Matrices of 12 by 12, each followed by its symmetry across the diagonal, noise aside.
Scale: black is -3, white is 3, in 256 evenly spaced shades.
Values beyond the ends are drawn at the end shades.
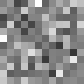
symmetric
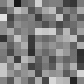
antisymmetric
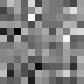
antisymmetric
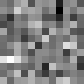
antisymmetric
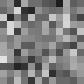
antisymmetric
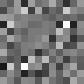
symmetric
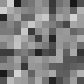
symmetric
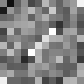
symmetric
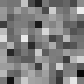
antisymmetric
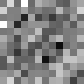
symmetric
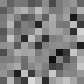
symmetric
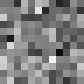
antisymmetric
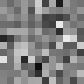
antisymmetric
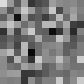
symmetric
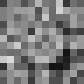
symmetric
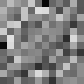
symmetric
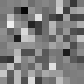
antisymmetric
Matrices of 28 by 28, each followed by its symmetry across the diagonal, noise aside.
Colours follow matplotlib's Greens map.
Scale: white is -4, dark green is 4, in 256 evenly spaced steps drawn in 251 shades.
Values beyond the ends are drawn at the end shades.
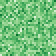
antisymmetric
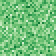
antisymmetric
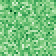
neither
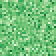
antisymmetric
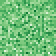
neither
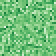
antisymmetric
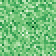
antisymmetric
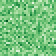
neither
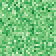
neither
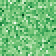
antisymmetric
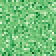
antisymmetric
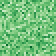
neither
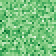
neither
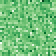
antisymmetric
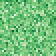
neither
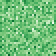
neither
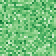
neither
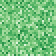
neither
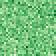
antisymmetric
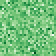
antisymmetric
